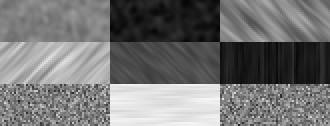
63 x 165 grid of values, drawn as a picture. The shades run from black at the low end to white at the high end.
The table splits into 3 rows of 3 panels. Panel 1,1: middling, blotchy, faint in contrast. Panel 1,2: very low, blotchy, faint in contrast. Panel 1,3: middling, slanting down to the right. Panel 2,1: high, slanting up to the right. Panel 2,2: low, slanting down to the right, faint in contrast. Panel 2,3: very low, streaked downward, faint in contrast. Panel 3,1: middling, fine-grained, strong in contrast. Panel 3,2: very high, streaked across, faint in contrast. Panel 3,3: middling, fine-grained, strong in contrast.
